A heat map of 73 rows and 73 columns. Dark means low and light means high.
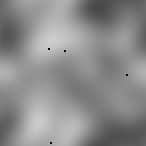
Histogram: bell-shaped. Odd rows or columns: none. Lone odd cells: 4, each lower than its neighbours.
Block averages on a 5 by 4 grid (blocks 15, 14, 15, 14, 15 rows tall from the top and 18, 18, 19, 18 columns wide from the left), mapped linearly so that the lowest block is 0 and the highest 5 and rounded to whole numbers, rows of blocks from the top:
2411 | 2532 | 3323 | 3422 | 3520
